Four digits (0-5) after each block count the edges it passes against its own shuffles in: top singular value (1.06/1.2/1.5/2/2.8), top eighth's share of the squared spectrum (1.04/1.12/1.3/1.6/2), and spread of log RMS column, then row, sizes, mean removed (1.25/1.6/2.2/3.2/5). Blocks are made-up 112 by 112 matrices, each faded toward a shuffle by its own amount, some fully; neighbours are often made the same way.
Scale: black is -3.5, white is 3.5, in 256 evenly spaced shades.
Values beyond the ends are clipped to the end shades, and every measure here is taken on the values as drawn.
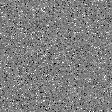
2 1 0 0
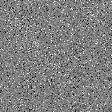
3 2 1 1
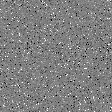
1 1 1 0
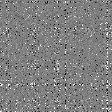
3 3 3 3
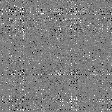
2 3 3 3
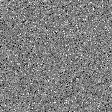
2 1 0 0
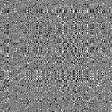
5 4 3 3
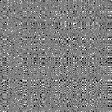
5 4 3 3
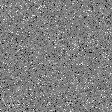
2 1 0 0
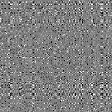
5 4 3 3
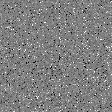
2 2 1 1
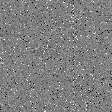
2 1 0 0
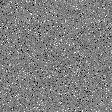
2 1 0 0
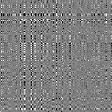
5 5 4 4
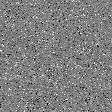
1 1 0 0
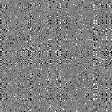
5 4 3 3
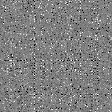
4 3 2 2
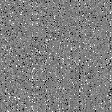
4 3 2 1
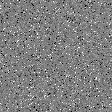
2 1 0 0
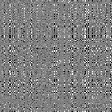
5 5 4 3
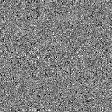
4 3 1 1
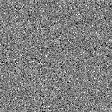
3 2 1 1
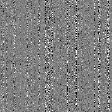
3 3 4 0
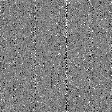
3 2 3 0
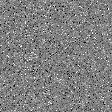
0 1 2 0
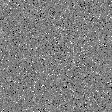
1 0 1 0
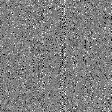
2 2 3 0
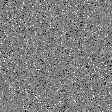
0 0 0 0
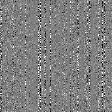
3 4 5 0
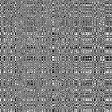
5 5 4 4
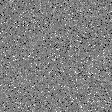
0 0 0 0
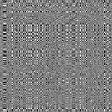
5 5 4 4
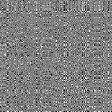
5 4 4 3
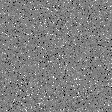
0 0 0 0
